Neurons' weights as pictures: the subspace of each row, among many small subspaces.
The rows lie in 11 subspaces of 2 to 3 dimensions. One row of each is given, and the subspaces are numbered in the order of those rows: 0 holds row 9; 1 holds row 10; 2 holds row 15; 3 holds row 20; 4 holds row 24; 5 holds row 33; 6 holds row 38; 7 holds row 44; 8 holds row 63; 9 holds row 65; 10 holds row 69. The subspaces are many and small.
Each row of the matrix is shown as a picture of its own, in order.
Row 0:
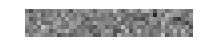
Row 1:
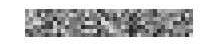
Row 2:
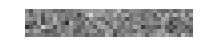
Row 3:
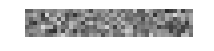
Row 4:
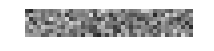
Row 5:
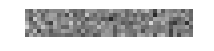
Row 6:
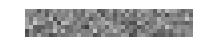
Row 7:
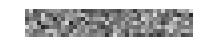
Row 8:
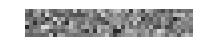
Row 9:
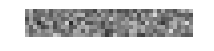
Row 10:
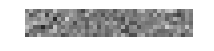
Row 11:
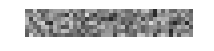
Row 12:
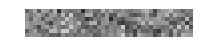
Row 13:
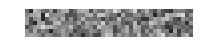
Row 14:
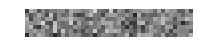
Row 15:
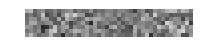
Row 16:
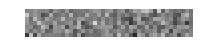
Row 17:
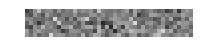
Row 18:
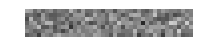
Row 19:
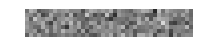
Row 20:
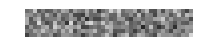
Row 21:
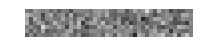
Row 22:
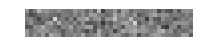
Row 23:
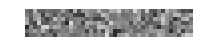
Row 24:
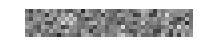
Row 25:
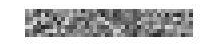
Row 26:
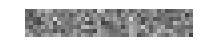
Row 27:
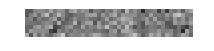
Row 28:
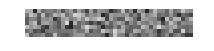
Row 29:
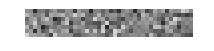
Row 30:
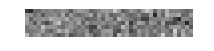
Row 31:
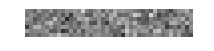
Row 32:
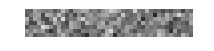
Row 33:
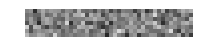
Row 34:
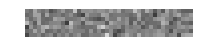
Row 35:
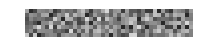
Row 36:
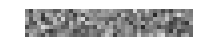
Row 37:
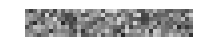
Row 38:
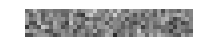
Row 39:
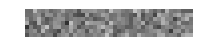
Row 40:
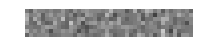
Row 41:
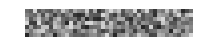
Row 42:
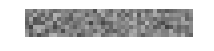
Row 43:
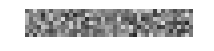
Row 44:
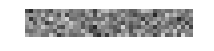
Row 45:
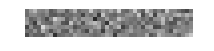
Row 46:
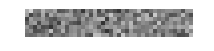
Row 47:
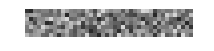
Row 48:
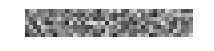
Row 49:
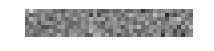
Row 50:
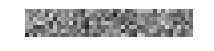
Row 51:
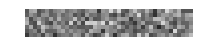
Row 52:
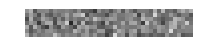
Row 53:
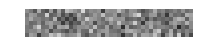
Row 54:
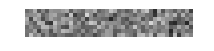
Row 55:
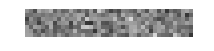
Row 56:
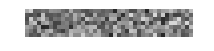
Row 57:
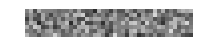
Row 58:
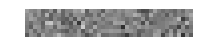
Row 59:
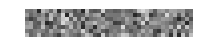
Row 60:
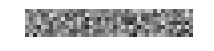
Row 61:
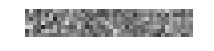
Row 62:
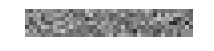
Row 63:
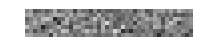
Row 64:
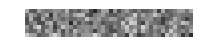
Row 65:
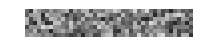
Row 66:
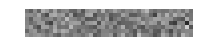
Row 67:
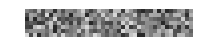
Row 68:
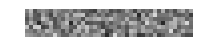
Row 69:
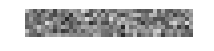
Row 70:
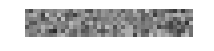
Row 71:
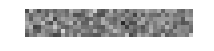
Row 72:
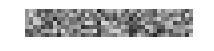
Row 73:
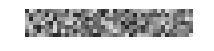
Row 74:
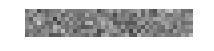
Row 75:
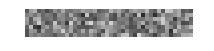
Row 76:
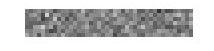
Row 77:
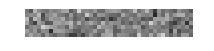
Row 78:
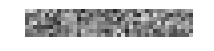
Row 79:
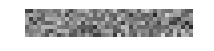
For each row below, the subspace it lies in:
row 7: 0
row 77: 9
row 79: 4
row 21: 2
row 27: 2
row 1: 3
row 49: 7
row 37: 4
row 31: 10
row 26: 3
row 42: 0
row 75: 5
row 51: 8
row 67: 1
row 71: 6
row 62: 10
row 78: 4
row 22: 8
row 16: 2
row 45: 8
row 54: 9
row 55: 3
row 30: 4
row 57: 0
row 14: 6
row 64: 6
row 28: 3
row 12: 10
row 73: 6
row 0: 4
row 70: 2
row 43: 2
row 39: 5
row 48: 8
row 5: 9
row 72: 3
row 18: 10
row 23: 5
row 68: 0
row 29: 8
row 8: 5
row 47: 7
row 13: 9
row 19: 9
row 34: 5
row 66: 10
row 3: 2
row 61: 6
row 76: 1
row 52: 0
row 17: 8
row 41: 3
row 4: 7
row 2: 6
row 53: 4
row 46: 7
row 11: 9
